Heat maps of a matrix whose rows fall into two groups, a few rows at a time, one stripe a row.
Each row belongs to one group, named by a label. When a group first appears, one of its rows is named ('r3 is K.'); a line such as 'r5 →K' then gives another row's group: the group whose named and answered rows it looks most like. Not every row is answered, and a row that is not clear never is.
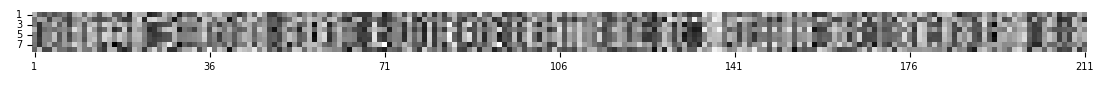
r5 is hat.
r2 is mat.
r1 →hat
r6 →hat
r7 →hat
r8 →mat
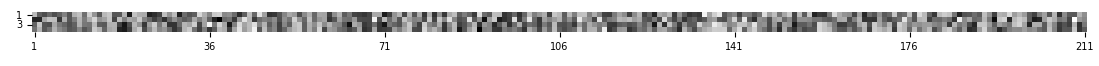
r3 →mat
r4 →mat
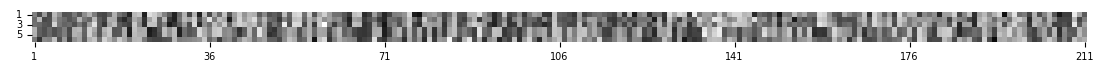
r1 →mat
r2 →mat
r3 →mat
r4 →hat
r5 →hat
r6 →hat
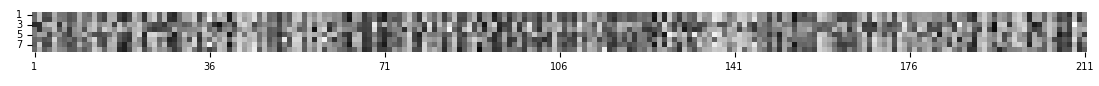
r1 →mat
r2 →mat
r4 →hat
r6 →mat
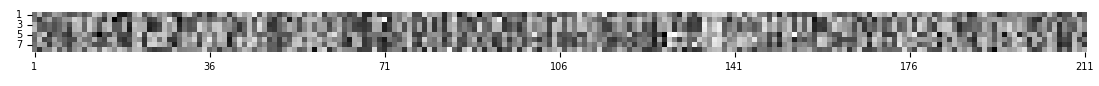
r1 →mat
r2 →hat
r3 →hat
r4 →hat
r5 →mat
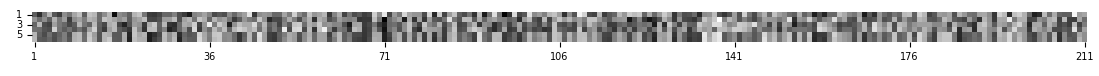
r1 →hat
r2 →hat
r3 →mat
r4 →mat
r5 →hat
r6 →hat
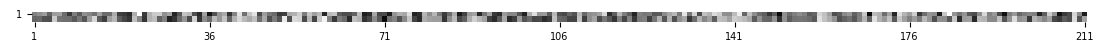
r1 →mat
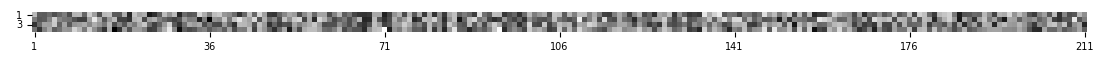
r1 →hat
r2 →mat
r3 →hat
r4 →hat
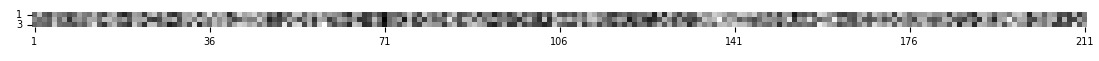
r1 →mat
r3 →mat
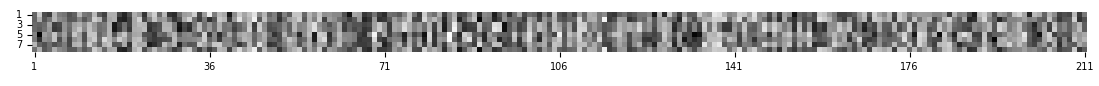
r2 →mat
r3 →hat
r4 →hat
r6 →hat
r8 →mat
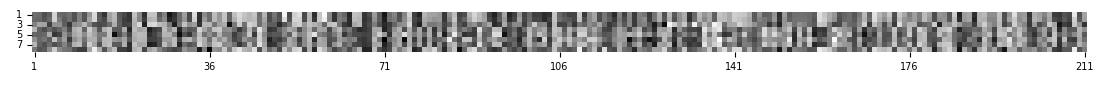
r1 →mat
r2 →mat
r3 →mat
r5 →hat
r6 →hat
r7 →hat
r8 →mat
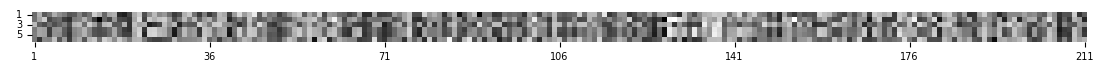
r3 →hat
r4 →mat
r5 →mat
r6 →hat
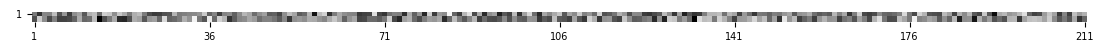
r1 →hat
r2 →mat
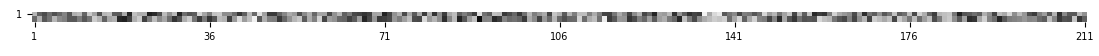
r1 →hat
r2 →mat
